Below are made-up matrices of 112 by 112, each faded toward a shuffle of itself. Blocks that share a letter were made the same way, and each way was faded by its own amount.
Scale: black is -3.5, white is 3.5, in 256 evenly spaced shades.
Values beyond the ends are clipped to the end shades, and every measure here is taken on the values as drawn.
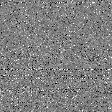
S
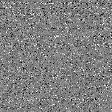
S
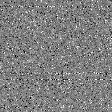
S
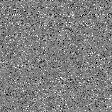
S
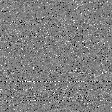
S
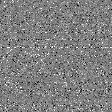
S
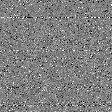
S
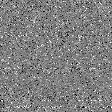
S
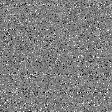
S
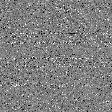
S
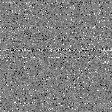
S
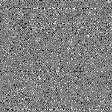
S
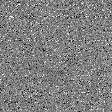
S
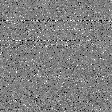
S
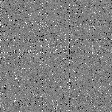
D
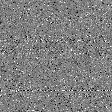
S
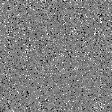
D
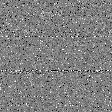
S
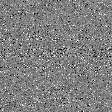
S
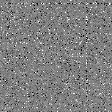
D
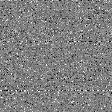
S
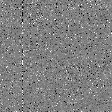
D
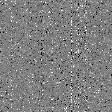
D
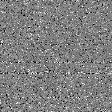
S
